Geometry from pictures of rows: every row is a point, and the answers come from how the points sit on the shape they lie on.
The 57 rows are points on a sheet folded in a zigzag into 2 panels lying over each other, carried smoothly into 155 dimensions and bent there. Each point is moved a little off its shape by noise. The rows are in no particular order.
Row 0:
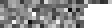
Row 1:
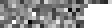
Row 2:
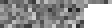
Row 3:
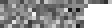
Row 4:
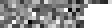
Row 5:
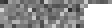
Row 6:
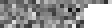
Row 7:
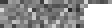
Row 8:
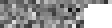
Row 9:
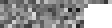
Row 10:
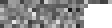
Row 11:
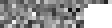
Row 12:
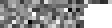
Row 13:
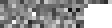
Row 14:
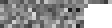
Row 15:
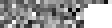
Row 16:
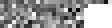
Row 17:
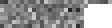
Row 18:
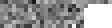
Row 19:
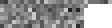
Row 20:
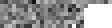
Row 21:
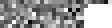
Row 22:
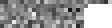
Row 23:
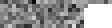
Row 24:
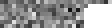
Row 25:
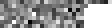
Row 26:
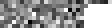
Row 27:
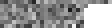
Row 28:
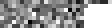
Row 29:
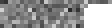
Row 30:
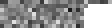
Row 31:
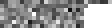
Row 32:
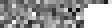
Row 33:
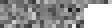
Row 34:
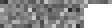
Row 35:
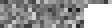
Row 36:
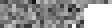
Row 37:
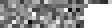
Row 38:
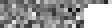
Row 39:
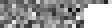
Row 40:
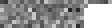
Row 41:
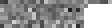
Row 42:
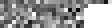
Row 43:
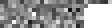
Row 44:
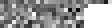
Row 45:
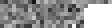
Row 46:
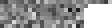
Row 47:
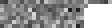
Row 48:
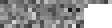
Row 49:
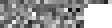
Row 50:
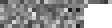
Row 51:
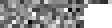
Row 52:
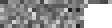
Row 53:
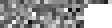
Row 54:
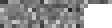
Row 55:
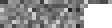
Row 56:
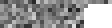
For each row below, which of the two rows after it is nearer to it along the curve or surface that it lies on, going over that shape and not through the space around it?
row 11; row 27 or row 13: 13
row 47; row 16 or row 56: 56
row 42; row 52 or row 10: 52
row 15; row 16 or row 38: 38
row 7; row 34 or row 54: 34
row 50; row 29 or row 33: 29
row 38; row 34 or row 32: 32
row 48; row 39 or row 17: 39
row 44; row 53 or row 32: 53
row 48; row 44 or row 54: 54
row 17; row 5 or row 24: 5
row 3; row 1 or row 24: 1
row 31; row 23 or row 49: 49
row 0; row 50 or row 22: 22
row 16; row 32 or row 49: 49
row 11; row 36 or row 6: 6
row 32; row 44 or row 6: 6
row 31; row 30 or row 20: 30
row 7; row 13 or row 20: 13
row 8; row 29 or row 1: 1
